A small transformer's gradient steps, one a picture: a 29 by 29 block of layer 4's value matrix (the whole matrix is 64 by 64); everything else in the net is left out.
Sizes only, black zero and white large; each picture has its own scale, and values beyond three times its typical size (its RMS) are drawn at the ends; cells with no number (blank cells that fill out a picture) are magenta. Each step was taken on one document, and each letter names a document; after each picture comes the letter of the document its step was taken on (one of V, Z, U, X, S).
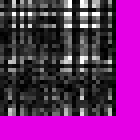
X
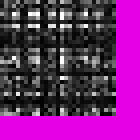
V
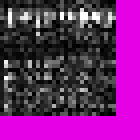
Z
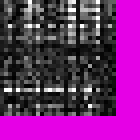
Z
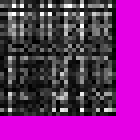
X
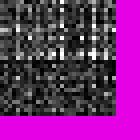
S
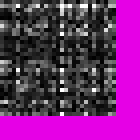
V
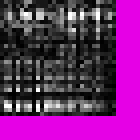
Z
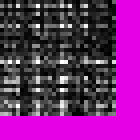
V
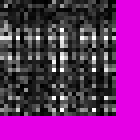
S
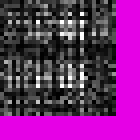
Z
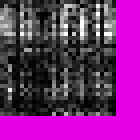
X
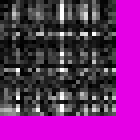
V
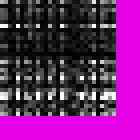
S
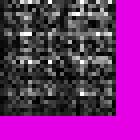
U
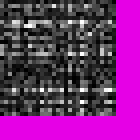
U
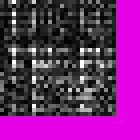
U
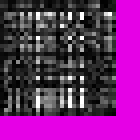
Z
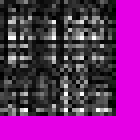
X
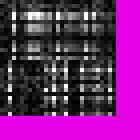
X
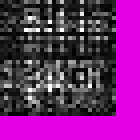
Z
